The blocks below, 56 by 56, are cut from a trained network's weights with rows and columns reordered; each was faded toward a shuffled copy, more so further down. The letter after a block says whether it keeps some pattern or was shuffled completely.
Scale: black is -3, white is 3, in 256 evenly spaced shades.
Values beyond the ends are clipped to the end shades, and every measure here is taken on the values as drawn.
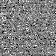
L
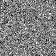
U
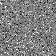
U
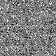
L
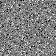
U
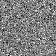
L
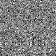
L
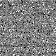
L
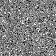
U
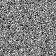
U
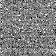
L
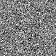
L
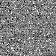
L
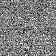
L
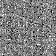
L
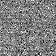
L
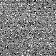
L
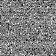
L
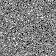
U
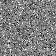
U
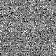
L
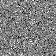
U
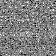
L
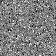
U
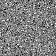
U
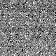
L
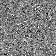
U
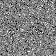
U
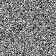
U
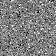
U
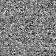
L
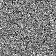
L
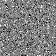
U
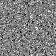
U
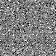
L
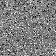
U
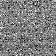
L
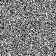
U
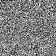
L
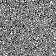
U
